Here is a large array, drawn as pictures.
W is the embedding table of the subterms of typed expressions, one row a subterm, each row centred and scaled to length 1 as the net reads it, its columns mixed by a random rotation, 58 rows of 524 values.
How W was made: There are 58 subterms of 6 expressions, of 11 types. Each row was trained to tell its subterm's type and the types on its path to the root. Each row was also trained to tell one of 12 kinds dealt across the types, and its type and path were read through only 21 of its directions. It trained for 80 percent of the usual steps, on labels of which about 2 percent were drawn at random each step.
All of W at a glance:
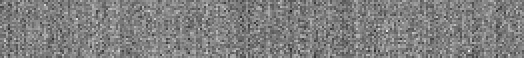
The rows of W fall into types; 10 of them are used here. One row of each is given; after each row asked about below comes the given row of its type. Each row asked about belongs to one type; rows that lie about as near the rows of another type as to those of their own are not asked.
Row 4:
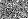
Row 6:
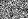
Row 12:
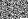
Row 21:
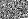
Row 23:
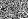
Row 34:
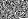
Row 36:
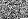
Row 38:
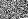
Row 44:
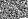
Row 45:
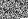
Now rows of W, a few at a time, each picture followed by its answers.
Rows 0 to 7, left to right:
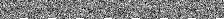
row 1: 21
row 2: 36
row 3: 45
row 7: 6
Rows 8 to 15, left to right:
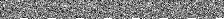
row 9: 44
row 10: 45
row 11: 45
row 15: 4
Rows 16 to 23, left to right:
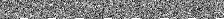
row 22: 38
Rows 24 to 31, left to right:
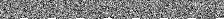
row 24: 38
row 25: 12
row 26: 38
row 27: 44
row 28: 4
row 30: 44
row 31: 6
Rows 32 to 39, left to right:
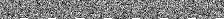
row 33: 36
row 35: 23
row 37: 23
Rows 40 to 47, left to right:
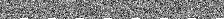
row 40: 36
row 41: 38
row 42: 21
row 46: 23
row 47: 4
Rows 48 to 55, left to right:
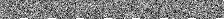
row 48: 44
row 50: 6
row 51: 6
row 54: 45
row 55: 12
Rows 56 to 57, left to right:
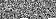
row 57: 4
